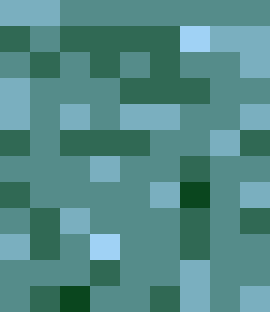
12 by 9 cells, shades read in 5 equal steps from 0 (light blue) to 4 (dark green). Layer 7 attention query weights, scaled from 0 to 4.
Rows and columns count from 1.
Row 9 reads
2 3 1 2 2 2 3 2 3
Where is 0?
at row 2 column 7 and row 10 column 4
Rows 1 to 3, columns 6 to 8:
2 2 2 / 3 0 1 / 3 2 2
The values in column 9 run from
1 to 3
